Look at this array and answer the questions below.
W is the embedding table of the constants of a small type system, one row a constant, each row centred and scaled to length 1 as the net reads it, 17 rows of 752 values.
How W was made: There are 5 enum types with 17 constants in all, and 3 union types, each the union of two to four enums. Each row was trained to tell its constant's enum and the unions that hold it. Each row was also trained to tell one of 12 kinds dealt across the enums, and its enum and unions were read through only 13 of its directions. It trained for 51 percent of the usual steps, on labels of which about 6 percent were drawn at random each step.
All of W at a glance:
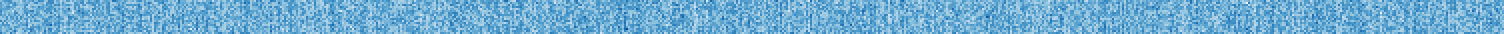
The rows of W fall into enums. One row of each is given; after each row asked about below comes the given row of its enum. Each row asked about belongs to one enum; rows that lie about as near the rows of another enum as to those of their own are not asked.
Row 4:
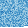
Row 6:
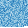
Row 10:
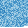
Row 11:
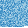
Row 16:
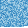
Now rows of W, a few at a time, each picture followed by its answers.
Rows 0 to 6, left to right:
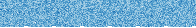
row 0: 4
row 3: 4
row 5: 6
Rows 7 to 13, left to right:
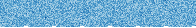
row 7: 10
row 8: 11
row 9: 11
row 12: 4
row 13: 10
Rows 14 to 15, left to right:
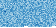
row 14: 6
